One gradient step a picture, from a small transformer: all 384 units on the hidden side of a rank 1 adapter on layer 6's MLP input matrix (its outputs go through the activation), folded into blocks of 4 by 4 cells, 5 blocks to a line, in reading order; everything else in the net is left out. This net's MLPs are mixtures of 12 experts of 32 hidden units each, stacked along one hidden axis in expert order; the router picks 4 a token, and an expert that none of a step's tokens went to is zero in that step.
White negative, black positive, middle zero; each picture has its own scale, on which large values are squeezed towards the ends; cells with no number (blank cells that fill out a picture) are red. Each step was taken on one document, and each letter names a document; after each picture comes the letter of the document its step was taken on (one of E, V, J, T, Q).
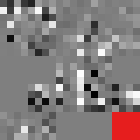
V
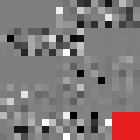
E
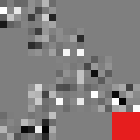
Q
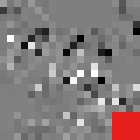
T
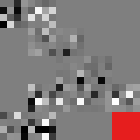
Q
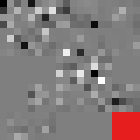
V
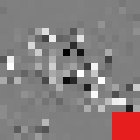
T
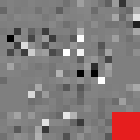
E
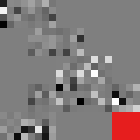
Q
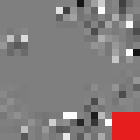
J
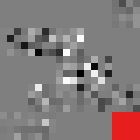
T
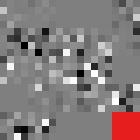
T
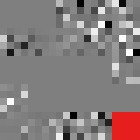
J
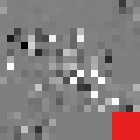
T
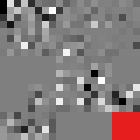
V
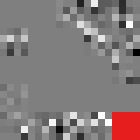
J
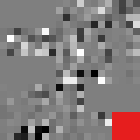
E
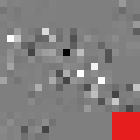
T
